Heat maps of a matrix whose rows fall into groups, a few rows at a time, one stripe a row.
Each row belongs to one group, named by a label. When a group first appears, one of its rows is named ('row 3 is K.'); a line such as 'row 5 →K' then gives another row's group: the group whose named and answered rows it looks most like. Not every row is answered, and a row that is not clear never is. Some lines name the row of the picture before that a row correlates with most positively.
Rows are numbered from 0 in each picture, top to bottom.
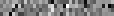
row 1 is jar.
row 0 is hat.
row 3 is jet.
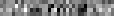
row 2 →hat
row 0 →jar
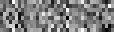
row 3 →jet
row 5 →jet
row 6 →jar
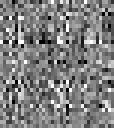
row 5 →jar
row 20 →jar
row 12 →hat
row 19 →hat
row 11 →hat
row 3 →jar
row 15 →hat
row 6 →jar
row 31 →jar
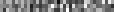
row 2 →jar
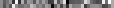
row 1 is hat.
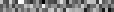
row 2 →jar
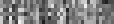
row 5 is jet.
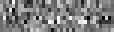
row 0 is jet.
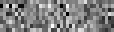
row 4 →jar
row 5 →jar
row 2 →jar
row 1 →jet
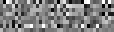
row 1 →jar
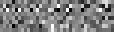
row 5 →jet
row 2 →jar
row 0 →hat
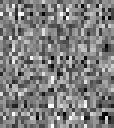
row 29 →jar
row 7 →jet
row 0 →jet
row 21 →jet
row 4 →jar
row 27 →hat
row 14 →hat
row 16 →hat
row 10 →hat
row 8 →jet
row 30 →jar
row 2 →jar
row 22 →hat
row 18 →jet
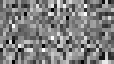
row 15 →hat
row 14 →jar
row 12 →jet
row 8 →jar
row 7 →jet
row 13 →jar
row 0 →jar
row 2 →hat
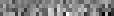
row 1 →jar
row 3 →jar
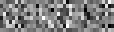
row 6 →jar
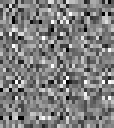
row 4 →hat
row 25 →hat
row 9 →jet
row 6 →hat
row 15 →jet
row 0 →jar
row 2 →jet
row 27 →jar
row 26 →jet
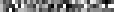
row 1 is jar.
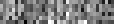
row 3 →jar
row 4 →jet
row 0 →jar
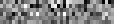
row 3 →hat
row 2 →hat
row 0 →jar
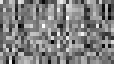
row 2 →jar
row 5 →jet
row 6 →jet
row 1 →jar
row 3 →jar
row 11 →jar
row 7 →jet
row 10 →hat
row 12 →jet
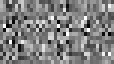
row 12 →jet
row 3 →jar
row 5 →jet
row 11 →jet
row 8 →jar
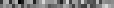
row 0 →jet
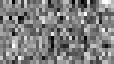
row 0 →hat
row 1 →hat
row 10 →hat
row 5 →jet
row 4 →jet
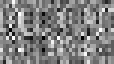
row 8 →jet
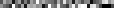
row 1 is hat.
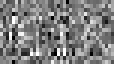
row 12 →hat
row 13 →hat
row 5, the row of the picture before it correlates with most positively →1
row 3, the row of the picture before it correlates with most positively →0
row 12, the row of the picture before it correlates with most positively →0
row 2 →hat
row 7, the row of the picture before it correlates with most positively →0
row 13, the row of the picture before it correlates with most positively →0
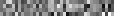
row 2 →jar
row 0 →jar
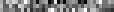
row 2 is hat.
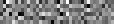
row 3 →jet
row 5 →hat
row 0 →jar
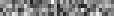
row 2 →jet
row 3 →hat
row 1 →hat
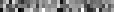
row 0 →jet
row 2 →jet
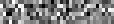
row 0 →hat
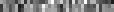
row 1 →jet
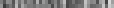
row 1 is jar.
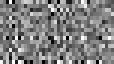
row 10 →hat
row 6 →jet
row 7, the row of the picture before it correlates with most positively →1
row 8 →jet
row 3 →hat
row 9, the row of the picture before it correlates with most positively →1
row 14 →jet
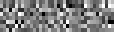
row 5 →jar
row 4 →jar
